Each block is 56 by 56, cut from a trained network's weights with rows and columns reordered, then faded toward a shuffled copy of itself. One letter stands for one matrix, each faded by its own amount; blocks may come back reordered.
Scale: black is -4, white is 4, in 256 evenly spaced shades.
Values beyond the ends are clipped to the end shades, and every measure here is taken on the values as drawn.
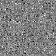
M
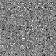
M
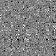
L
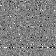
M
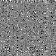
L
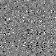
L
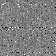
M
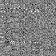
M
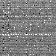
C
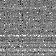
C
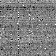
C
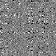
L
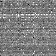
C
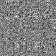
M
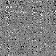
L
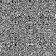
M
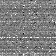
C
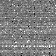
C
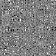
L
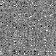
L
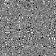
L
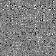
L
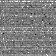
C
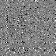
L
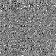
M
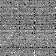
C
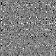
L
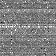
C
